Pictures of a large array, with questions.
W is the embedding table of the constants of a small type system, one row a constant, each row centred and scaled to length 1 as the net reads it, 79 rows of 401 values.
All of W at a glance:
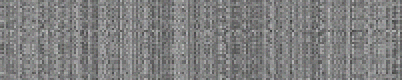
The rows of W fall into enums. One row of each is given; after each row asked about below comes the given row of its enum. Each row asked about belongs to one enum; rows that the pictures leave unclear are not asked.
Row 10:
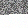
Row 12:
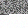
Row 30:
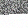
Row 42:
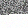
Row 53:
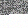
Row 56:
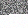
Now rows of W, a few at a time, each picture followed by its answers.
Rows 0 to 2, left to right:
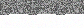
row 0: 56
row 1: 53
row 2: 56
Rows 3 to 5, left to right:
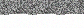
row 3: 30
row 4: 30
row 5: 10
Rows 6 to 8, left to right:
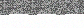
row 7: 53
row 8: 10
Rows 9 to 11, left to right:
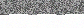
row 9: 12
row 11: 42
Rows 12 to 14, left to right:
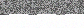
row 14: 10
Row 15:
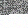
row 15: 53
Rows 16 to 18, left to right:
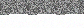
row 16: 56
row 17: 56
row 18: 10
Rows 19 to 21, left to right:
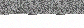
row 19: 30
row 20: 12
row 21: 12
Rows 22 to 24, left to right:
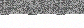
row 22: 53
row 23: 12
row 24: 53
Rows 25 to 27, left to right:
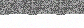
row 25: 10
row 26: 53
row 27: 53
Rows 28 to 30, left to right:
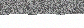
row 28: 56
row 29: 12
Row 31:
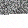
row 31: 30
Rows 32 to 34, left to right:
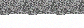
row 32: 42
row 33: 42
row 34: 42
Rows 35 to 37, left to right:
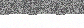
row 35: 10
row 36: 53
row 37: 56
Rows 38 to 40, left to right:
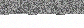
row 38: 30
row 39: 56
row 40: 12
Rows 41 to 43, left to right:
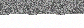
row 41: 56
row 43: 30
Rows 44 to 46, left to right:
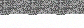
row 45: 53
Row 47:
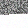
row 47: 30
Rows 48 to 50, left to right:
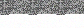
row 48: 53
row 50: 53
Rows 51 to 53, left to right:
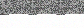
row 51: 12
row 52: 53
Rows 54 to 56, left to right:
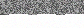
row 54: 12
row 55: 10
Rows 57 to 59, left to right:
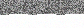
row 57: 42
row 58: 30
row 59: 53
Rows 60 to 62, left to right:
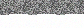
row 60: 42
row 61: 10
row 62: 10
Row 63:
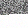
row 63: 42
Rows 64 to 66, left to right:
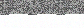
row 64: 53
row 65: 12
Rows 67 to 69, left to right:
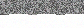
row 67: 12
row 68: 10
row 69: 56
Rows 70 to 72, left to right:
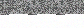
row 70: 53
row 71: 12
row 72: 12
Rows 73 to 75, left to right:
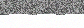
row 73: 12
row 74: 30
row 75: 56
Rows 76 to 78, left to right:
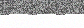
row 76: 53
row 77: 30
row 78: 56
